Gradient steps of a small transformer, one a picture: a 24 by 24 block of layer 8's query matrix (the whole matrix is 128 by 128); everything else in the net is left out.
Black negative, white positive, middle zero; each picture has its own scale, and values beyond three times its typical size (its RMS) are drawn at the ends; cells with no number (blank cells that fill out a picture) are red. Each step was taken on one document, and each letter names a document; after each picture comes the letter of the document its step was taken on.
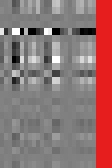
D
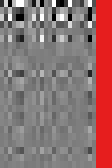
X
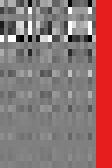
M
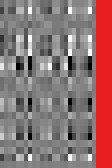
M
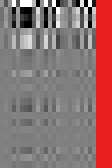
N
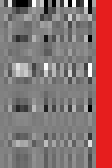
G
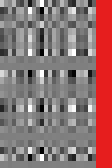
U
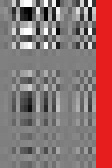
N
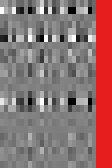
U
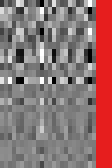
X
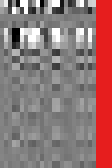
D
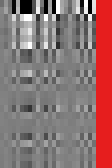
N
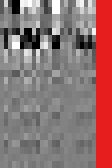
D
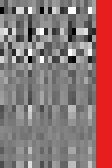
U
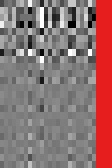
U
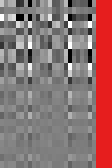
M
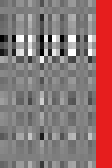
U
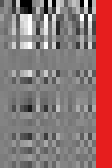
N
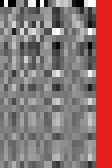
D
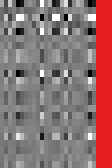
X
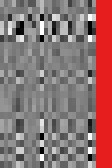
X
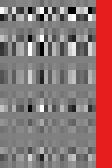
U
